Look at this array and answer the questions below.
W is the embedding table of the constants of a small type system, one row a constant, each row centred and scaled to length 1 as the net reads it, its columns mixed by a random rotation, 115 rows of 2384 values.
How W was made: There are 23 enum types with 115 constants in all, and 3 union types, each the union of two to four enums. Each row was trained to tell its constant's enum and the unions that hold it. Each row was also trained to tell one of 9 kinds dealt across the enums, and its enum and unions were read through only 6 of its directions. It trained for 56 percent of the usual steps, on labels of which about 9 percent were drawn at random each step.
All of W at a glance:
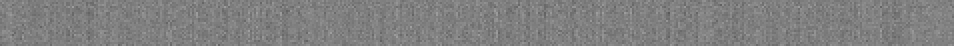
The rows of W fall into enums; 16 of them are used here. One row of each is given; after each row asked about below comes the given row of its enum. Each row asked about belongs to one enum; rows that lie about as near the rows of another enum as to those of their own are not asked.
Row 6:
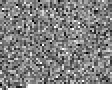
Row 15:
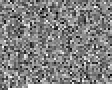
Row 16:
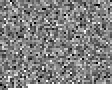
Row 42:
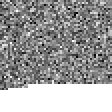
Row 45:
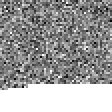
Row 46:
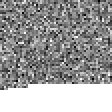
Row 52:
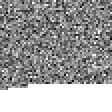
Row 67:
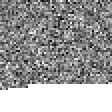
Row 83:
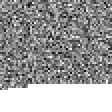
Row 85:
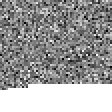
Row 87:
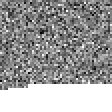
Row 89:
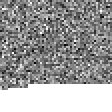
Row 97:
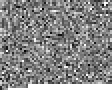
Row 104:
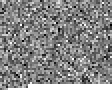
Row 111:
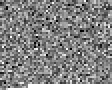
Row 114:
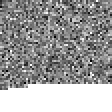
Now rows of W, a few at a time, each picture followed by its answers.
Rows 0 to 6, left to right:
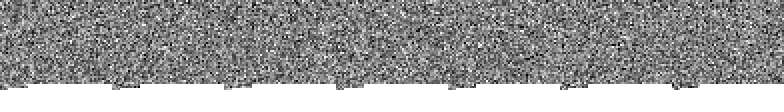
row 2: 83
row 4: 85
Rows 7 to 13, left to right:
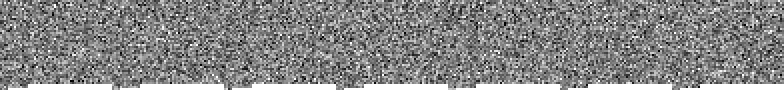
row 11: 83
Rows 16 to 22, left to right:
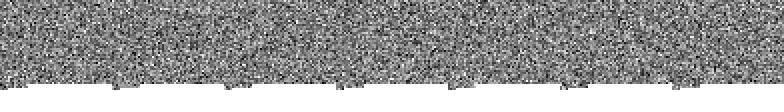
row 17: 52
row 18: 52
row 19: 67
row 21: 67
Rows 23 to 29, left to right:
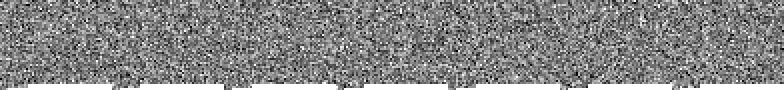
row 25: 97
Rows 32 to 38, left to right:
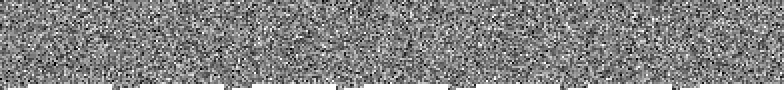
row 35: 97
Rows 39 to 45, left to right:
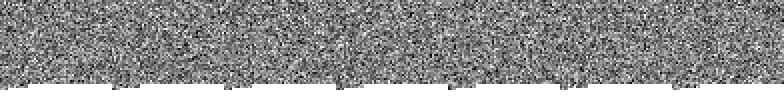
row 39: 67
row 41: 67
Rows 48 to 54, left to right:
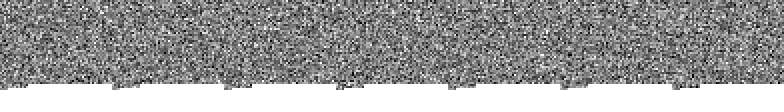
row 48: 52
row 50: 85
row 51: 46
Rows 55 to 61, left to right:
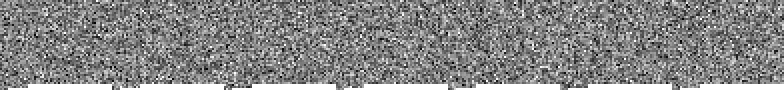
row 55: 85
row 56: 97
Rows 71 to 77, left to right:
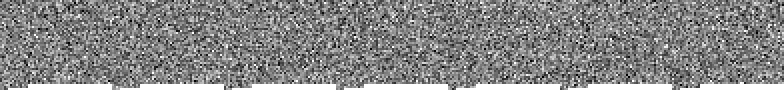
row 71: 15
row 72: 85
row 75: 52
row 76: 46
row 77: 85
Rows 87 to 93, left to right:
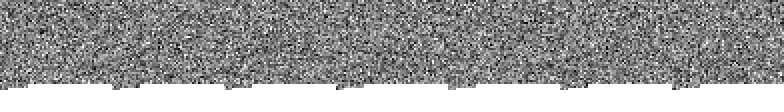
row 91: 67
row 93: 46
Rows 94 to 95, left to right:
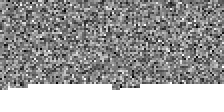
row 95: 6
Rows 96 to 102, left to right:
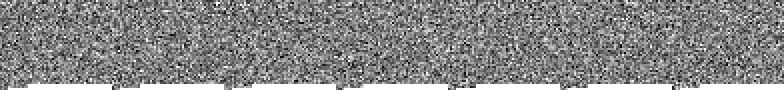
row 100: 46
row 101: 6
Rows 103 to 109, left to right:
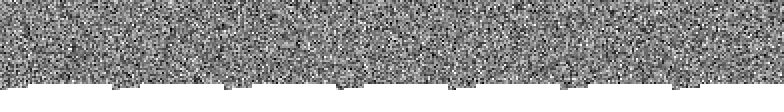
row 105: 97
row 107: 15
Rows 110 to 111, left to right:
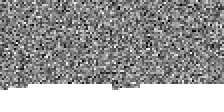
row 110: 52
